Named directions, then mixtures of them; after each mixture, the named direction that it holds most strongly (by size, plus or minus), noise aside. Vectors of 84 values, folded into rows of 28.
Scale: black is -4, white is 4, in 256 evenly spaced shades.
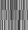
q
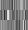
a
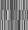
q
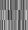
q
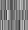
a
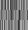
q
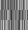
q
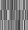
a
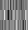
a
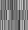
q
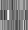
a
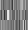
a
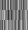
q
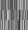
q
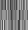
q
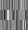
a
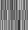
q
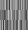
q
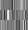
a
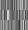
a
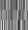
q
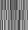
q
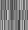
q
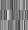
a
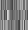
a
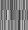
q
